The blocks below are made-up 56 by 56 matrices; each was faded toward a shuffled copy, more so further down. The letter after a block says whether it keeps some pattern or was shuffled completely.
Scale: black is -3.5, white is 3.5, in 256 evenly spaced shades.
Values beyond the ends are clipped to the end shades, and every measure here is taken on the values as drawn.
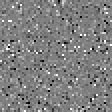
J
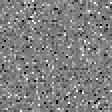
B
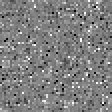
J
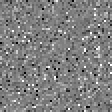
J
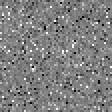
B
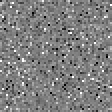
B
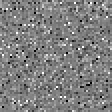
J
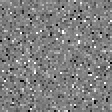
B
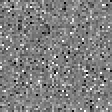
J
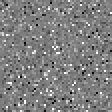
B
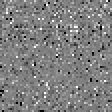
J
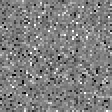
B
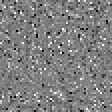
J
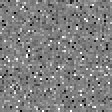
B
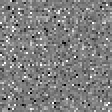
J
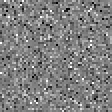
J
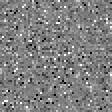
J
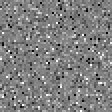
B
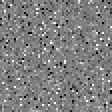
B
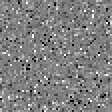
B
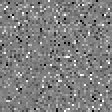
J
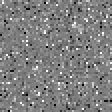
J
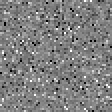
B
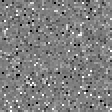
B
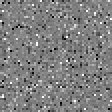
J
